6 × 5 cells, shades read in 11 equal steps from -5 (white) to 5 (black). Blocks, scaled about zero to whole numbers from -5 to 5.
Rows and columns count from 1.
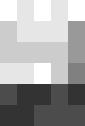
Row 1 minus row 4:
-1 0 0 -1 -5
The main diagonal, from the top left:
-5 -4 -3 -3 3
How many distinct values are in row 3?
2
